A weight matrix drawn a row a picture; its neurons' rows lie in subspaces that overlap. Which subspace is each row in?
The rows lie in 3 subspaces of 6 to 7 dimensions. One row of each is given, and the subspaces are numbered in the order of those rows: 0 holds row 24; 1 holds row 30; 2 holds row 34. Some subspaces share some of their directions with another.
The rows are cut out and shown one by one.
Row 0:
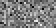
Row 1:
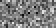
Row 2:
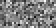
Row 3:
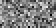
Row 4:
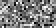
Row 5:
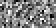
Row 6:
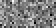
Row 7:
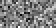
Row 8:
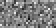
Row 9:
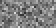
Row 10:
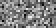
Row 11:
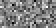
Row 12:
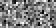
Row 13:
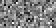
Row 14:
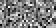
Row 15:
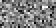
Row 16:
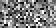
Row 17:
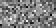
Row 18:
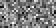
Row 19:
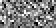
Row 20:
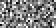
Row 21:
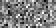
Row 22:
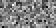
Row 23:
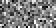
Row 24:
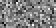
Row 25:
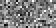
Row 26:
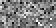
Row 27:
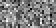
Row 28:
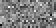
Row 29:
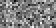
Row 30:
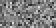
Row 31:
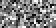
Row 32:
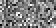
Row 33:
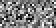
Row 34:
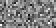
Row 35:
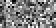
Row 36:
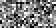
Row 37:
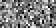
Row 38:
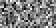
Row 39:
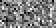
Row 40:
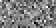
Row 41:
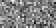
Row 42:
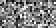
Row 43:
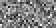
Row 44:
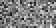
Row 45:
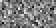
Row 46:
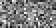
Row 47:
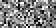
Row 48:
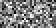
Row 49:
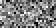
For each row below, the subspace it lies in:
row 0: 0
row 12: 0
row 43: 2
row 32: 2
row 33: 0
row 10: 2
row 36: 2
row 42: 2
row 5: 0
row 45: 0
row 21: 0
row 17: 2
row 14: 2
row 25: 0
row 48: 2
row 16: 0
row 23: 0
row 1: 0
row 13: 0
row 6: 1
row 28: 2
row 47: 0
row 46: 0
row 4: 0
